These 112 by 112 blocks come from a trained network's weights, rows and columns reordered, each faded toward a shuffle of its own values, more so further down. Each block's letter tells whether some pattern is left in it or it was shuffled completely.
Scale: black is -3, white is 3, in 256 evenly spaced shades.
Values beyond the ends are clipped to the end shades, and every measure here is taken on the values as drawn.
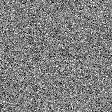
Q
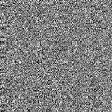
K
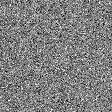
Q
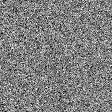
Q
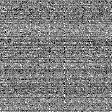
K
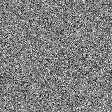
Q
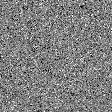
Q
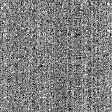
K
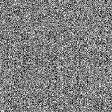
K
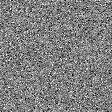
Q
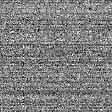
K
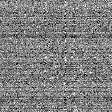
K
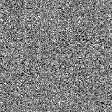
K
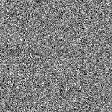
K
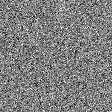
Q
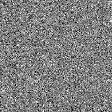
K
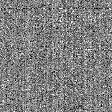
K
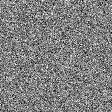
Q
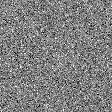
Q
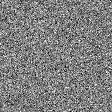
Q
